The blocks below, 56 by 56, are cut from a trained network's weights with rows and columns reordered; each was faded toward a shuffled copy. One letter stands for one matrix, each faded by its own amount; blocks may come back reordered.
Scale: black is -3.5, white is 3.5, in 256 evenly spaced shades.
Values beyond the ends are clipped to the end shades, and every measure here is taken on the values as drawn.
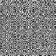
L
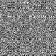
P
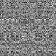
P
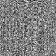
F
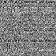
P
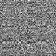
P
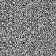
F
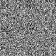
F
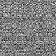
P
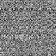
P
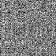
F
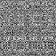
P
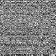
P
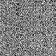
F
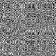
L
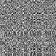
L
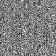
F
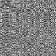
L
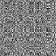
L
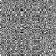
L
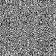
F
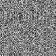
F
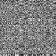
P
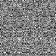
P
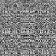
P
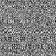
P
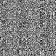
F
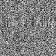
F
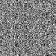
F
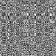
L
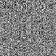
F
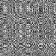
L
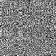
F
